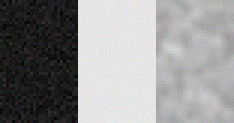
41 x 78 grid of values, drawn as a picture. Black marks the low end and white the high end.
The table splits into one row of 3 panels. Panel 1,1: very low, fine-grained, faint in contrast. Panel 1,2: very high, flat. Panel 1,3: high, blotchy, faint in contrast.
